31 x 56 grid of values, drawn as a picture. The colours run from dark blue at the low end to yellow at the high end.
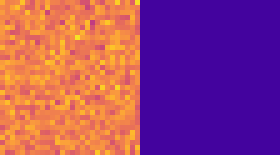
It is made of 1 by 2 panels. Panel 1,1: high, fine-grained. Panel 1,2: very low, flat.
